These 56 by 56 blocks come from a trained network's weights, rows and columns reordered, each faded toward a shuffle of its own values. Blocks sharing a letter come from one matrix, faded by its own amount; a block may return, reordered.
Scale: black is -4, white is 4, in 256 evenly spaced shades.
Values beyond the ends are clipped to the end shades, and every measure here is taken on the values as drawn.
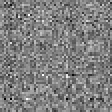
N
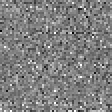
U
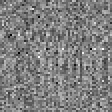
N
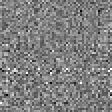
N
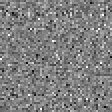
U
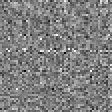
N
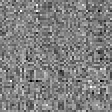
N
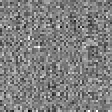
N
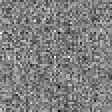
N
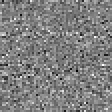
U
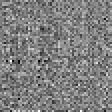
N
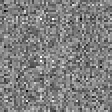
N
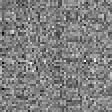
N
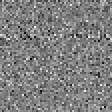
U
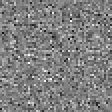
U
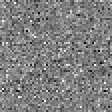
U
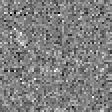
U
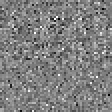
U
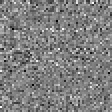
U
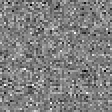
U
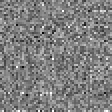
N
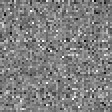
U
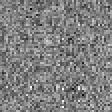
N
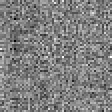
N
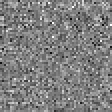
U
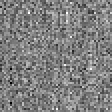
N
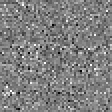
U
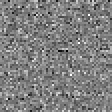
U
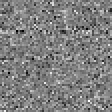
U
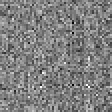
N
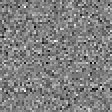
U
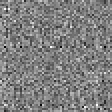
N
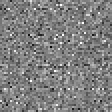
U
